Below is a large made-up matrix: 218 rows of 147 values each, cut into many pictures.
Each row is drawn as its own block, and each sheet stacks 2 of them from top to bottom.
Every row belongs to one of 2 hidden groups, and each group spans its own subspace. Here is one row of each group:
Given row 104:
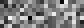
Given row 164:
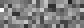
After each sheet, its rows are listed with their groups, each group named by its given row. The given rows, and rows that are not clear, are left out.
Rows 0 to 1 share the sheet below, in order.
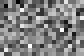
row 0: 104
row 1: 104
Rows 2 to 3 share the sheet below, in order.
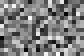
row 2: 104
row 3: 164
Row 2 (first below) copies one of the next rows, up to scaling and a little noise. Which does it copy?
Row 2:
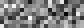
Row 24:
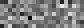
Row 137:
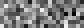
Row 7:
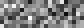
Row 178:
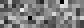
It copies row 7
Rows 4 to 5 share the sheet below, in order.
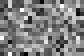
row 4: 104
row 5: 104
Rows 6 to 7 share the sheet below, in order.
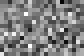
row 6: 164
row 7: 104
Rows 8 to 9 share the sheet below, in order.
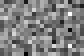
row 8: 164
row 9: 164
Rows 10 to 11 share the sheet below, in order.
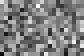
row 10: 104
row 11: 104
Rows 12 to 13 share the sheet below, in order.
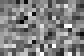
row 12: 164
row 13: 164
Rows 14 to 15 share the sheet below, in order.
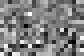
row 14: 164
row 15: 104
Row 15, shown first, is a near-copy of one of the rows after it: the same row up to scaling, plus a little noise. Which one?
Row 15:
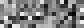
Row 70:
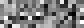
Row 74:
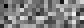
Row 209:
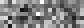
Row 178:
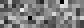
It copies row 70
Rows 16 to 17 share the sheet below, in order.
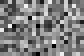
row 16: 104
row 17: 164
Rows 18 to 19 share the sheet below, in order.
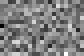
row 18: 164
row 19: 164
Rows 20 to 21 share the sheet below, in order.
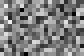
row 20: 104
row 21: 104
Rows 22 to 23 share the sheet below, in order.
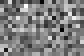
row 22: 104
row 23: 104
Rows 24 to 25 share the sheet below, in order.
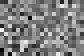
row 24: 104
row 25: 164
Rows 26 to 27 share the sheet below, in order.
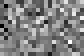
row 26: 104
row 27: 164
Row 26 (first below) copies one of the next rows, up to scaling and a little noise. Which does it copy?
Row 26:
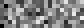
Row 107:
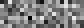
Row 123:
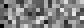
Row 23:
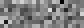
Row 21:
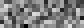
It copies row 123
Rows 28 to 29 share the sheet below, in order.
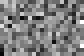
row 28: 104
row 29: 164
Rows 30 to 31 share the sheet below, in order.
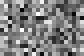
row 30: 104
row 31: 164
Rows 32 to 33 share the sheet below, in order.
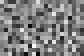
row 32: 164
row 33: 104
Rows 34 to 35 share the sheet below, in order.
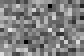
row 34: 164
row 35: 164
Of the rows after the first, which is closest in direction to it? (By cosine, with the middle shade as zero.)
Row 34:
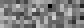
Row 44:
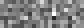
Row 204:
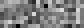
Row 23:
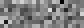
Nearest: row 23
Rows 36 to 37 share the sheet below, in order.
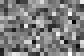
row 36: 164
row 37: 164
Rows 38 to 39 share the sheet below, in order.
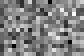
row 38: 104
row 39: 164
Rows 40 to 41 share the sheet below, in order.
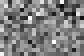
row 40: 104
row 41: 164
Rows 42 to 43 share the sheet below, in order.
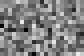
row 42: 164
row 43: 164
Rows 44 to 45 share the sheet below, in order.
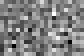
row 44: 164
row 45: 164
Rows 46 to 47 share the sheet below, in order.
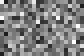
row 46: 164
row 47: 104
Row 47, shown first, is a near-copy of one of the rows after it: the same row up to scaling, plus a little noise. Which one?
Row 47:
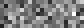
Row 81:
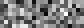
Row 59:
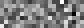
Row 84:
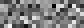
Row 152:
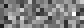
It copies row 152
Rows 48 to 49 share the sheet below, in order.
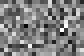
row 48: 104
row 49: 104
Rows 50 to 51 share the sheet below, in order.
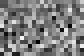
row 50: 164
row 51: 104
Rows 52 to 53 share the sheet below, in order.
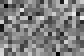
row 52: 104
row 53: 164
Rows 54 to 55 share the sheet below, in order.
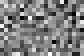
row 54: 104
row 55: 164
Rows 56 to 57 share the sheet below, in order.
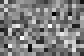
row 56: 164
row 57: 104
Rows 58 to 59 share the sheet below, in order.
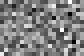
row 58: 164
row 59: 104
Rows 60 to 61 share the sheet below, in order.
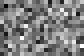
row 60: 104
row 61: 104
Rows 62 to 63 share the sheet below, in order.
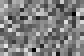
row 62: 104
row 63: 164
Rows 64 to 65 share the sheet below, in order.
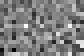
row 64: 164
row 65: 164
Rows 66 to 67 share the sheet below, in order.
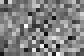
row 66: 164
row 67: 164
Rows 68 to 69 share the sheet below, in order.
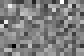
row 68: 104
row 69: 104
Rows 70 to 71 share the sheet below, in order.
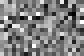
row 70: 104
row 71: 104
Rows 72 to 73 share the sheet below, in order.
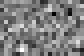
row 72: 164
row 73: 164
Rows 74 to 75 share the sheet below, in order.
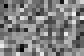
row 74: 104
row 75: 164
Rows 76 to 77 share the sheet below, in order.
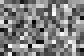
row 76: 164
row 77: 104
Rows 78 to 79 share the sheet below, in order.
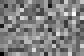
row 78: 104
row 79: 164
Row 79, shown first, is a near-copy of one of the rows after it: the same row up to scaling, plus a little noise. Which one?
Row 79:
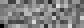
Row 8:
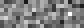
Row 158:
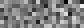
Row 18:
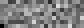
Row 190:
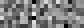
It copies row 18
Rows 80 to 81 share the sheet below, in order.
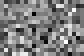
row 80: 164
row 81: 104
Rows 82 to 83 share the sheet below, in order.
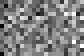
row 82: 104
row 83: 104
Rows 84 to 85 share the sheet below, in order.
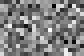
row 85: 104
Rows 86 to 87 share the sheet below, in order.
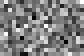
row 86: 104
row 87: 104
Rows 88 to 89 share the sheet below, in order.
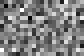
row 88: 104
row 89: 164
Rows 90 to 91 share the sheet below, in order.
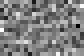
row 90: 164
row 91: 164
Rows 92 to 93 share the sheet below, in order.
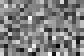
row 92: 104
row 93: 164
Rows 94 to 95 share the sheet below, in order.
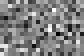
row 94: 164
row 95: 164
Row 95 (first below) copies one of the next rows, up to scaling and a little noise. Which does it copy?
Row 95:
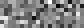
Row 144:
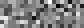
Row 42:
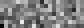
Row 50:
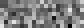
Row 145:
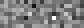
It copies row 144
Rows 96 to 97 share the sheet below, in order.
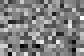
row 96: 164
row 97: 104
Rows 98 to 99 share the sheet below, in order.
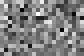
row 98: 104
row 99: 104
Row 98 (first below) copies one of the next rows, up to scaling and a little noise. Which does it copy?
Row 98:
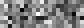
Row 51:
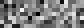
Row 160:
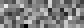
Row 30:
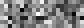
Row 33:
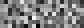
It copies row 30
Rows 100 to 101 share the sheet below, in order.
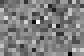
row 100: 164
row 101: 164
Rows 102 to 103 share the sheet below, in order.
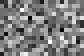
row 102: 104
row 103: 104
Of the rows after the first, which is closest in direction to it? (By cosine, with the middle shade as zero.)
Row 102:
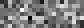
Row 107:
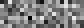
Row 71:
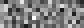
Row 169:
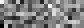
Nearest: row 107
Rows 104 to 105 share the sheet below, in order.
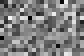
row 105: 164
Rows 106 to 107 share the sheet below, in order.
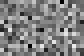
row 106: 104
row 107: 104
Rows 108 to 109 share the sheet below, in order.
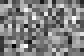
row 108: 104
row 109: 164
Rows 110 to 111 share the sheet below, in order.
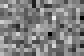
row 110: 164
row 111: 164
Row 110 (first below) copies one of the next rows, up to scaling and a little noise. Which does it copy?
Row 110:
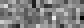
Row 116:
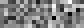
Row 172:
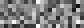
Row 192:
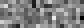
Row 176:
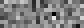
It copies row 192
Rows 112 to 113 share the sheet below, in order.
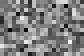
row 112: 164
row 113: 164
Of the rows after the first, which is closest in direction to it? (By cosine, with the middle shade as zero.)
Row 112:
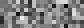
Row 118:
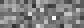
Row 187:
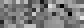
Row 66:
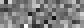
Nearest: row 187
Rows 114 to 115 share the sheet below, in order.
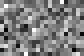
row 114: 104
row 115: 164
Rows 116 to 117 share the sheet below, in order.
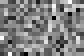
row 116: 164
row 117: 104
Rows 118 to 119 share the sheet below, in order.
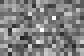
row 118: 164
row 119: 104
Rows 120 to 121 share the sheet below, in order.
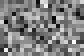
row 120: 164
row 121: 104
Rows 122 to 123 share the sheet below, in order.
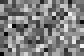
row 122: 104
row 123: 104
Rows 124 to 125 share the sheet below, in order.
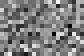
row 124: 164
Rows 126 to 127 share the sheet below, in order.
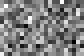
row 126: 104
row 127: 104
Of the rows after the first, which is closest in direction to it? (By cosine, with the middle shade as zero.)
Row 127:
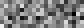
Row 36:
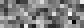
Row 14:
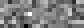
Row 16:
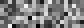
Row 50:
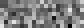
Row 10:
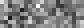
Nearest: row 10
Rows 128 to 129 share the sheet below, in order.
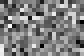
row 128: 104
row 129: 164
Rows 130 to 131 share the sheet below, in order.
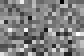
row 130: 104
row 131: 164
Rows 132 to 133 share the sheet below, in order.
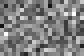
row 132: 104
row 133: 104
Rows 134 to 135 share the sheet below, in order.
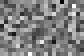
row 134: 104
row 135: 164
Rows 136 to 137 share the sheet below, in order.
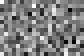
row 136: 164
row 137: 104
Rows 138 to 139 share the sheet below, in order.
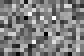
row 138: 164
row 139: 164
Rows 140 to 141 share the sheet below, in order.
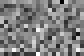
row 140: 104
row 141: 164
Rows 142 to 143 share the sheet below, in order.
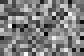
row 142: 104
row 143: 164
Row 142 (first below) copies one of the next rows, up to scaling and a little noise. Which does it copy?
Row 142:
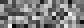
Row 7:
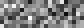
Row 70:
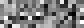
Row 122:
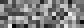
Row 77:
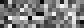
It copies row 122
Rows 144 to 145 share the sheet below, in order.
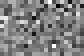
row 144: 164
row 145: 164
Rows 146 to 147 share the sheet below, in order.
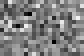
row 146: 164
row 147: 164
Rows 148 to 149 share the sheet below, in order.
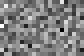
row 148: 104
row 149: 104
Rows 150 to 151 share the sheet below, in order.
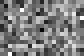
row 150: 104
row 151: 104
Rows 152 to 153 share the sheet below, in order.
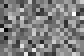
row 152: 104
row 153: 164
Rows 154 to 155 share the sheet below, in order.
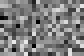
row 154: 164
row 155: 164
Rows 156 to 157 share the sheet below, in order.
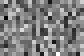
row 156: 104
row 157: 164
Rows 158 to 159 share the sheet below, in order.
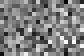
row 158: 164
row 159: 104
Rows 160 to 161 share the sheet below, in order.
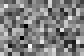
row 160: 104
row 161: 104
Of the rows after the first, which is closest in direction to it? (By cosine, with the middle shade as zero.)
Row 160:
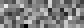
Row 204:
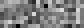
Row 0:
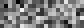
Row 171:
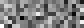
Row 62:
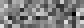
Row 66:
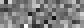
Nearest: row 62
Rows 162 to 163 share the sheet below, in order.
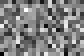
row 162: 104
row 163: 104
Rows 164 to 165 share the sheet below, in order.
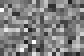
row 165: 164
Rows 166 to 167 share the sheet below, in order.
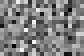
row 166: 164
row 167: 164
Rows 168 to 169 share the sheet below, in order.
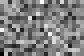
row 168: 104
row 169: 164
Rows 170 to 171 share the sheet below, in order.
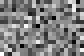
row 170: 164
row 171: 104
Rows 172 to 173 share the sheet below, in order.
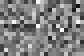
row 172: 164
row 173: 104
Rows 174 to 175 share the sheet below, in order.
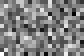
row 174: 104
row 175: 104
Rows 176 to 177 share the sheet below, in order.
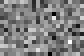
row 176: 164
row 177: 164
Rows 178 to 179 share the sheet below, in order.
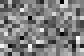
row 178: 104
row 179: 104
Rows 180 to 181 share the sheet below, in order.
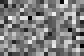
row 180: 104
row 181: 164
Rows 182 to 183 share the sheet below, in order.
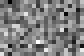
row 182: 164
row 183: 104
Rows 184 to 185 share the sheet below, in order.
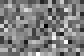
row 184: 104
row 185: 164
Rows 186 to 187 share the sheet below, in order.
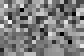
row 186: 104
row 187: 164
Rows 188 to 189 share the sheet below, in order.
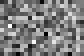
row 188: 104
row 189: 164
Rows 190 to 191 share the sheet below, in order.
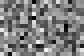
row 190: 164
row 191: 104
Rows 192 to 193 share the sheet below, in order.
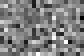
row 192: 164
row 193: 164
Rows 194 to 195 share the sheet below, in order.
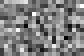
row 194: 164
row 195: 164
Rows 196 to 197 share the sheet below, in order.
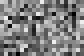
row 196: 104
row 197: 164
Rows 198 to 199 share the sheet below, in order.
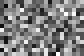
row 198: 104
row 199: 164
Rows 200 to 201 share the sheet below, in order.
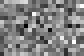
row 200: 164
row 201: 104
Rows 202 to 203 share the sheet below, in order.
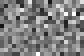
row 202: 104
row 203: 164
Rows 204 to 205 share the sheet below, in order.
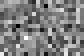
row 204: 164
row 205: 104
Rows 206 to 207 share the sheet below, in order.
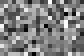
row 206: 104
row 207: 164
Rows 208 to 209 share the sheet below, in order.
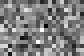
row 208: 104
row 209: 104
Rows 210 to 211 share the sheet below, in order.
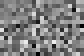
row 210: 164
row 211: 164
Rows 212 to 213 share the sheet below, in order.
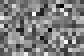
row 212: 164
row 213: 104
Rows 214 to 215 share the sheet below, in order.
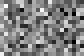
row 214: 104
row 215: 104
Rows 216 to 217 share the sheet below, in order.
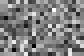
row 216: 164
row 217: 164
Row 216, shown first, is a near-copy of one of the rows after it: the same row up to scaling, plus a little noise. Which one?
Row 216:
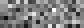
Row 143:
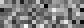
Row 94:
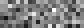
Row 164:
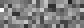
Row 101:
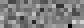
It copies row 94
